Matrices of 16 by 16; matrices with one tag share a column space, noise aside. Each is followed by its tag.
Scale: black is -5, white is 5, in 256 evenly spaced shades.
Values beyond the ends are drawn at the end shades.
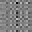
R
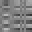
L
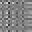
R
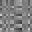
L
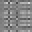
R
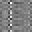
R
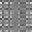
R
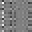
R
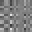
L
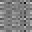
R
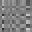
L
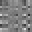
L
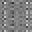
R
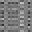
R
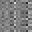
R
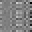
R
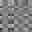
L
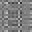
R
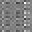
R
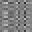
R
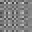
R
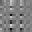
L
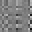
L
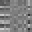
L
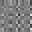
L
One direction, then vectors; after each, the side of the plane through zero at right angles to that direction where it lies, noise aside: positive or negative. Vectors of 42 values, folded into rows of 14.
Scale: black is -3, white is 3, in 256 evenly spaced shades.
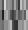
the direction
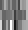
positive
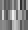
negative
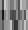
positive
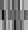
positive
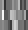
negative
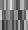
positive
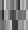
positive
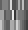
negative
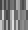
negative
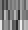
positive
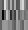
positive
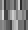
negative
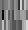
positive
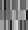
negative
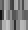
positive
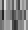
positive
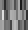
negative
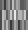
negative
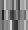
positive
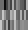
negative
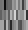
negative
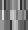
negative
